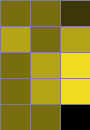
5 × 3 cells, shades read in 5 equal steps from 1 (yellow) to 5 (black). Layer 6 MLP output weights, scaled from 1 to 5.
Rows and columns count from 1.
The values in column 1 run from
2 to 3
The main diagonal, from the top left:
3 3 1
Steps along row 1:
same up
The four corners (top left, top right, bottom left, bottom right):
3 4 3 5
